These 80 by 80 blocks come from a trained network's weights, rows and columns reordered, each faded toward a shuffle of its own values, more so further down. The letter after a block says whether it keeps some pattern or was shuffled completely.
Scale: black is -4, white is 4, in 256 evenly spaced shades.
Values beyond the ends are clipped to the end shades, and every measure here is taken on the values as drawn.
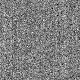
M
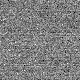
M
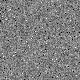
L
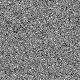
L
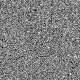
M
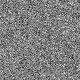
L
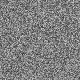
L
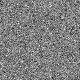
L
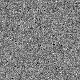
L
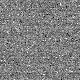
M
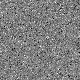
L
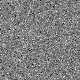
L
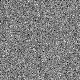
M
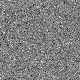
L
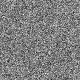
L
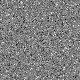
L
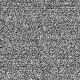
M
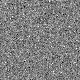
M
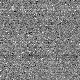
M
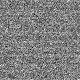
M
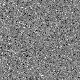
M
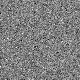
L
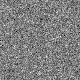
L
